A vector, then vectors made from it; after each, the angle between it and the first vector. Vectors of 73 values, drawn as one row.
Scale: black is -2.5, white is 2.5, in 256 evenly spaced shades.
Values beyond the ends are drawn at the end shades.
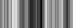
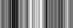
nearly opposite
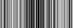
partly aligned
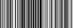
partly aligned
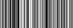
partly opposed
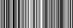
partly opposed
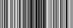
partly aligned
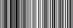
partly opposed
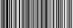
orthogonal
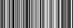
orthogonal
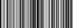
partly aligned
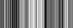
nearly opposite
